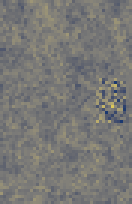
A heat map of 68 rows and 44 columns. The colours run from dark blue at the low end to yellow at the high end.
Values change most from cell to cell in the middle right. A few values lie far out on both sides of the bulk. No regular stripes run through it. An odd patch, rougher than its surroundings, sits in the middle right. Neither half mirrors the other. No overall slope runs across the table.
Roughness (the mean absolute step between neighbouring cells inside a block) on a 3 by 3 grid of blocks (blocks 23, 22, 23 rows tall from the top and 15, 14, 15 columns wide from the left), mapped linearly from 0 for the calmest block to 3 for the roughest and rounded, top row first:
0 0 0 | 0 0 3 | 0 0 0
